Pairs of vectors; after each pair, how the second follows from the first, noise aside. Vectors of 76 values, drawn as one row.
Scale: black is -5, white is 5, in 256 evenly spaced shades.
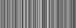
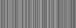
shrunk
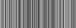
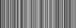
negated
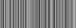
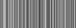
sign-scrambled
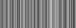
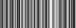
scaled up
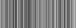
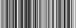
scaled up
